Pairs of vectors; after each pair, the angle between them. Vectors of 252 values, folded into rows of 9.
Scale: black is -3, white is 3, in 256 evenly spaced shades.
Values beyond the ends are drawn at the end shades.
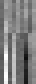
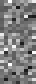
orthogonal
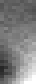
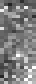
partly aligned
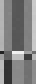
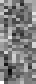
partly aligned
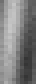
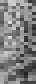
partly aligned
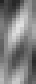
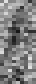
partly opposed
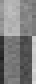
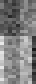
nearly opposite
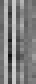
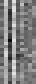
nearly parallel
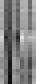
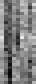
nearly parallel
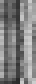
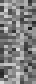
partly opposed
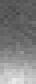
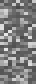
orthogonal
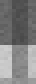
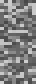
orthogonal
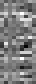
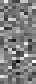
orthogonal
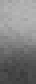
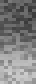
nearly opposite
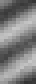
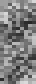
partly opposed
